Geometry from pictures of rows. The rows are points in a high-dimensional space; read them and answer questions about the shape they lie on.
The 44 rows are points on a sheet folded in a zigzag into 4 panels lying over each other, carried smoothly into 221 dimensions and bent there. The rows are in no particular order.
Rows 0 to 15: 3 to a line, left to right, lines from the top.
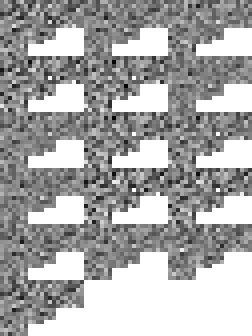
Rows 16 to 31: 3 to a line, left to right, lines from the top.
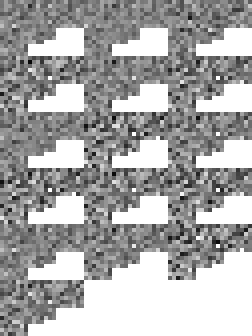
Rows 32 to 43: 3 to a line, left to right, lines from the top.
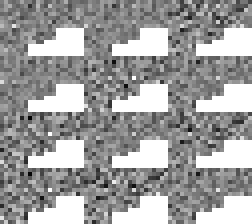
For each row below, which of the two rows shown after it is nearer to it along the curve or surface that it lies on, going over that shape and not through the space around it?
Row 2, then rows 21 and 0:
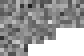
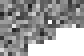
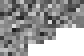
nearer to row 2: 21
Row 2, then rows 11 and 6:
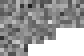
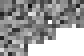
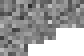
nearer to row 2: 6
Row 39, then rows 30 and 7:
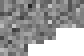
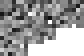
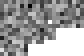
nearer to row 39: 7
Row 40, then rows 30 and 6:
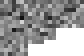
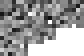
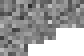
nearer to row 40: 30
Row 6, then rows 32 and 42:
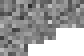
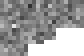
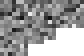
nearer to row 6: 32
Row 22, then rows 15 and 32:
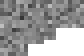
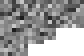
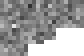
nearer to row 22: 32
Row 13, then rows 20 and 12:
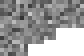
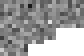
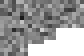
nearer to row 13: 12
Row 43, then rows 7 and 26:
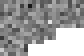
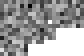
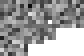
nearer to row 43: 7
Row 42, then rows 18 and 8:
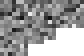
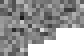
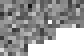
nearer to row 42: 18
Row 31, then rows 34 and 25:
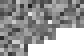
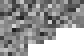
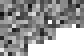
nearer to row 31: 25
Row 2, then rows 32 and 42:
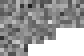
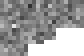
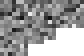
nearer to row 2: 32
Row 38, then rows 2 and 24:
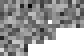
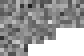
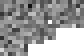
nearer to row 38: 2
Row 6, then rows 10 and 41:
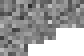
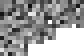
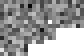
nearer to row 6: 41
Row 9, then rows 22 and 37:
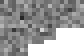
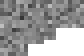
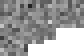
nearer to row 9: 22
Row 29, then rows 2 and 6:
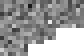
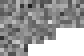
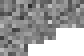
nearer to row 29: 6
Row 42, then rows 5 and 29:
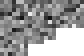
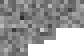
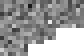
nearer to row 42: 5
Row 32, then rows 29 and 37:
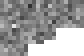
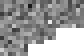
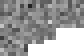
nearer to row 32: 29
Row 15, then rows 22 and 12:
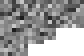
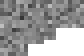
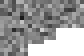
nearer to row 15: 12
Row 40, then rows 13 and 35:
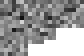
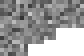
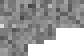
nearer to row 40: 13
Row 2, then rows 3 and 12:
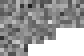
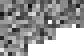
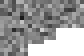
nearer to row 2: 12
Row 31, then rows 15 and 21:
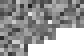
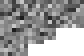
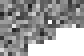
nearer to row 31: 21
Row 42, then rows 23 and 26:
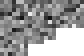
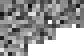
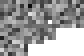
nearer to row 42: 23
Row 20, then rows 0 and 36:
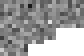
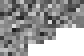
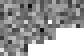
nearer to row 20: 36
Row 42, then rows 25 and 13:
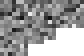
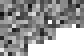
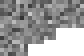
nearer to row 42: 25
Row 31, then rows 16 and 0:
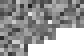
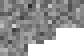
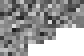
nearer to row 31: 16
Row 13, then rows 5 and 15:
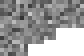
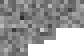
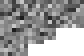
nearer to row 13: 5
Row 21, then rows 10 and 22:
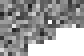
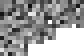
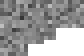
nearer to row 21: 10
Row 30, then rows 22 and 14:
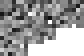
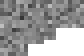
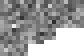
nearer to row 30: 14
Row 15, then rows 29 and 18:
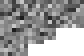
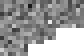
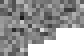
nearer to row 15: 18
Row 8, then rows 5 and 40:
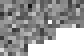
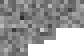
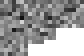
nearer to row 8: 5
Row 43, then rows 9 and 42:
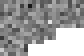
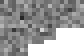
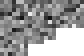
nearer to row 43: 9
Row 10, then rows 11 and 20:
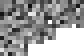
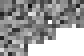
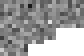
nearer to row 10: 11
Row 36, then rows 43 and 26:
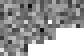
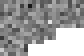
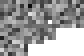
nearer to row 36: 43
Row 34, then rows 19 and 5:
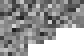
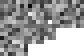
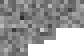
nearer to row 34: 5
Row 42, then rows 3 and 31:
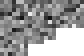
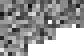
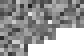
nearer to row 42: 3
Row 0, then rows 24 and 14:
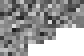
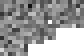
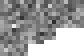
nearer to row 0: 14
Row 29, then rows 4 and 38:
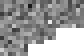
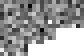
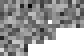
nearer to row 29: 4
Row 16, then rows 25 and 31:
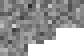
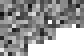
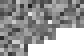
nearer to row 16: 31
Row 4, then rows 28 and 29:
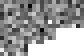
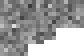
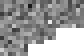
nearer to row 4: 29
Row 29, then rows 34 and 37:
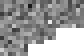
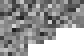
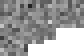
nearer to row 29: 37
